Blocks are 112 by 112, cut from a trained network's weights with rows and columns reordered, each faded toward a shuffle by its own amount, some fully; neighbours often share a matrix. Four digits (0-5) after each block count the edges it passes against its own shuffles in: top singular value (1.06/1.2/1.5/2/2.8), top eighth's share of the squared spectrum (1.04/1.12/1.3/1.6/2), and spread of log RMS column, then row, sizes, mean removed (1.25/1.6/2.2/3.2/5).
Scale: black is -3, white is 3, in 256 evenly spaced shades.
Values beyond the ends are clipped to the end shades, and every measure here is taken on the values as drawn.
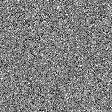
1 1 0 0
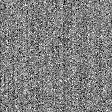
2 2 0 1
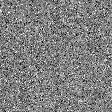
0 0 0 0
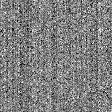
3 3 1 2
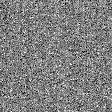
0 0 0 0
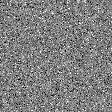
0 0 0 0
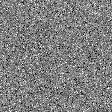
1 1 0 0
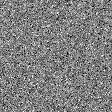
0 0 0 0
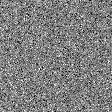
0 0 0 0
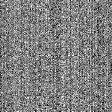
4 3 1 2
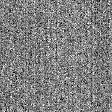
3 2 1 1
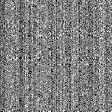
4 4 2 3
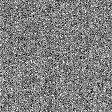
1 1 0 0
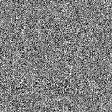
3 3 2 2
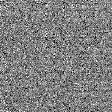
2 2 2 0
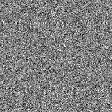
3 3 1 2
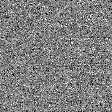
2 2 2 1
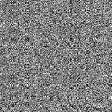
4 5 2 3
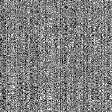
4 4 1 3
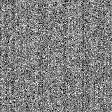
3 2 0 1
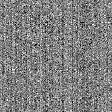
3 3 1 2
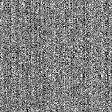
3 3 1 2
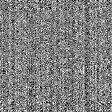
3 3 1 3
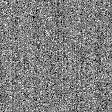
2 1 0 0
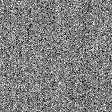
1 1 0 0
